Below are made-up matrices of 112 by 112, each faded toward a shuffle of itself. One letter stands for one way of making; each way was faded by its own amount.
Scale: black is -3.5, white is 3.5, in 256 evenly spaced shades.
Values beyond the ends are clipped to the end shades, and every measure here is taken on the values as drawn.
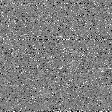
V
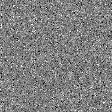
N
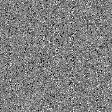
N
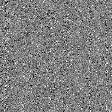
N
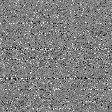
V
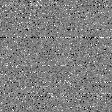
V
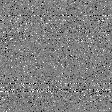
V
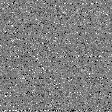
V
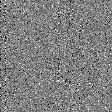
N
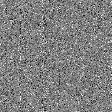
N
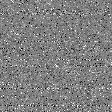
V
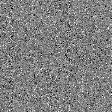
N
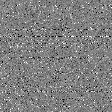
V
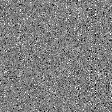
N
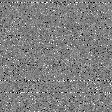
V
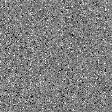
N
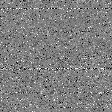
V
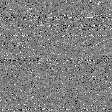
V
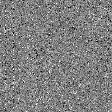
N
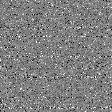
V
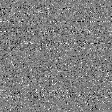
V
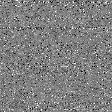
V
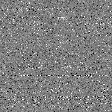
V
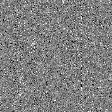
N
